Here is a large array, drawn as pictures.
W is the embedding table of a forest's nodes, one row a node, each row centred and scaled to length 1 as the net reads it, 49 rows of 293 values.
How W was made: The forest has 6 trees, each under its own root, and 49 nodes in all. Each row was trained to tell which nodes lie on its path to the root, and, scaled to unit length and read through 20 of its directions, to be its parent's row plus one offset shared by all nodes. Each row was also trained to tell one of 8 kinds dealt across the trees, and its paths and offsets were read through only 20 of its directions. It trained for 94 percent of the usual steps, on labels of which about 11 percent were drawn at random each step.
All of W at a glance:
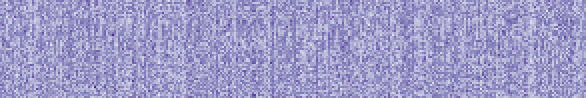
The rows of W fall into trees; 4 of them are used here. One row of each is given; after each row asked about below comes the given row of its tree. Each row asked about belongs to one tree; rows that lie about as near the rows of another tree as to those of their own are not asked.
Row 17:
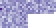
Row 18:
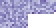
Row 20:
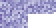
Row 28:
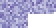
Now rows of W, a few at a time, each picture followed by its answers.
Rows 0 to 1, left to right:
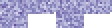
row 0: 18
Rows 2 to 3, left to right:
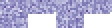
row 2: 18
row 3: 17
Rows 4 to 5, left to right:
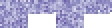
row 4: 20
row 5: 18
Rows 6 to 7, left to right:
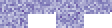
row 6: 17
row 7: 18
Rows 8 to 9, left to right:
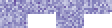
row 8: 17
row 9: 28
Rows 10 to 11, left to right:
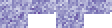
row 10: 18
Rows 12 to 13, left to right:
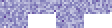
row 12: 18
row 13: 28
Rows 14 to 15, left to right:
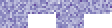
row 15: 28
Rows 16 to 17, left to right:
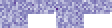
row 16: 17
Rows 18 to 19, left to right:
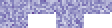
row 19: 17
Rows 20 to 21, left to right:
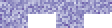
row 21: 17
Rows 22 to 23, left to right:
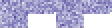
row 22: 17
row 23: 17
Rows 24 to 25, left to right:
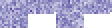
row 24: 17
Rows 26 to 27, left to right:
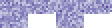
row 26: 18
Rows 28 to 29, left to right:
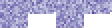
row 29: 18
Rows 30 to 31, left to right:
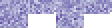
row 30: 18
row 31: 18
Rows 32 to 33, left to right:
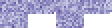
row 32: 17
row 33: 28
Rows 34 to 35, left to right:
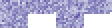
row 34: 17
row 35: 18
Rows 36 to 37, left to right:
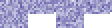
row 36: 20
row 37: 18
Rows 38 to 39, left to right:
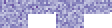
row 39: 20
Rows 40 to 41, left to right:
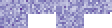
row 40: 18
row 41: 28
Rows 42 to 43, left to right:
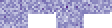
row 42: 18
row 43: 17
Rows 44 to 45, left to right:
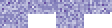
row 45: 28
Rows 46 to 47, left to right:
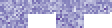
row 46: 20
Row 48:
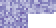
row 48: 20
